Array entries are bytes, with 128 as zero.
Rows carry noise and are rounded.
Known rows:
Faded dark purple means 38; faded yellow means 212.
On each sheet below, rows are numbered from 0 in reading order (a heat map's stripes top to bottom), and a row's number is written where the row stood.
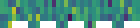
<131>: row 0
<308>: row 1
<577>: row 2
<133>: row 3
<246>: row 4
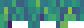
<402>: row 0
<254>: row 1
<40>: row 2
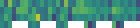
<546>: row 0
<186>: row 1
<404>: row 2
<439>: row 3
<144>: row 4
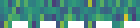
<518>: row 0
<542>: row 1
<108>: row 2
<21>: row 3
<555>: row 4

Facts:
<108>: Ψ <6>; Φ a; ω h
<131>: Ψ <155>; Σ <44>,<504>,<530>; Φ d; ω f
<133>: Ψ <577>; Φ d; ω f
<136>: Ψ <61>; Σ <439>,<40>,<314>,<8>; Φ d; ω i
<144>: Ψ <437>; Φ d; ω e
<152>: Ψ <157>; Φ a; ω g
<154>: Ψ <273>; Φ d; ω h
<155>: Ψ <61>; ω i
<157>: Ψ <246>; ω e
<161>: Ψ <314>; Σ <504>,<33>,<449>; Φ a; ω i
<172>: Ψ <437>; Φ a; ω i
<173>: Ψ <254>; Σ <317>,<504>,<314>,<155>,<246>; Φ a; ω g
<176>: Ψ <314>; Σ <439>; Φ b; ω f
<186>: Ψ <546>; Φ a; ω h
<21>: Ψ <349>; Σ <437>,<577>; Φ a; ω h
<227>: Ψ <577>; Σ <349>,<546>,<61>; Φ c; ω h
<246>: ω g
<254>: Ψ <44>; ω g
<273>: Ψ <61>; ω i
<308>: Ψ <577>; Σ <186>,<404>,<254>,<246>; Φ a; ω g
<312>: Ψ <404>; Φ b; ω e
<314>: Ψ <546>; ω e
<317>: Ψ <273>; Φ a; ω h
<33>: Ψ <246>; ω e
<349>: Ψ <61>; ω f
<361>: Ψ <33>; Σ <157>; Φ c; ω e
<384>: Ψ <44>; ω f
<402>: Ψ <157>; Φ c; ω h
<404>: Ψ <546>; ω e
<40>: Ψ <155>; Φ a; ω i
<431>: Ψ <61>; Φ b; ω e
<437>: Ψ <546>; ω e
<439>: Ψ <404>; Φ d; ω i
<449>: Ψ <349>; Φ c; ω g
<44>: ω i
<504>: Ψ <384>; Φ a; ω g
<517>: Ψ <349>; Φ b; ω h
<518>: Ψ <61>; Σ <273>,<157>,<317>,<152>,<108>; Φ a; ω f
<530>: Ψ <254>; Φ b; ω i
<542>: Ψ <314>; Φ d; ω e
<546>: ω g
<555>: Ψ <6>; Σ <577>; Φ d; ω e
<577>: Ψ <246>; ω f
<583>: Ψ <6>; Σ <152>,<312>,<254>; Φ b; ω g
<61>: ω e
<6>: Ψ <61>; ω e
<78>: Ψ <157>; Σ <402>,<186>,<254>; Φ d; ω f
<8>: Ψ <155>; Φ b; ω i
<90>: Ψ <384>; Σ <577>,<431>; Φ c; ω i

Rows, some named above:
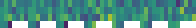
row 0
<152>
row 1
<161>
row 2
<152>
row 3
<155>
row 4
<530>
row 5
<361>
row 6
<8>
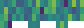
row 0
<402>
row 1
<157>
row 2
<517>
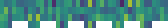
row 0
<90>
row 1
<308>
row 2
<542>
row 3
<21>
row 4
<517>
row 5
<312>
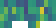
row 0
<227>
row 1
<131>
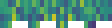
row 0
<154>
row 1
<155>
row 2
<449>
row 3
<78>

